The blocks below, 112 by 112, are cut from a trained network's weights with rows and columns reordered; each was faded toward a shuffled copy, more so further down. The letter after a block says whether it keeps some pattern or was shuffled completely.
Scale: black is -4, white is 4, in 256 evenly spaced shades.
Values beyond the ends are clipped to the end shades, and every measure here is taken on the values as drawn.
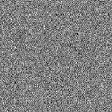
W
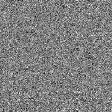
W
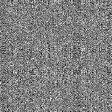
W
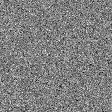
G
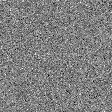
G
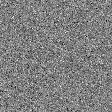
G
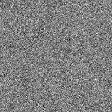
W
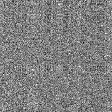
W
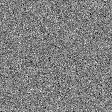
G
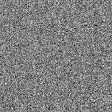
W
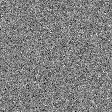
G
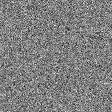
G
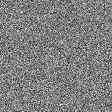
W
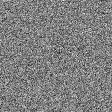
G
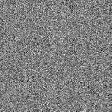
W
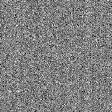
W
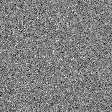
G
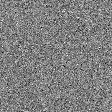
G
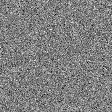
G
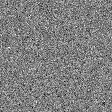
G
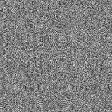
W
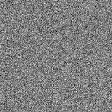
W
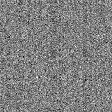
W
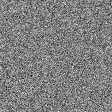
G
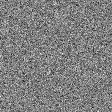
G
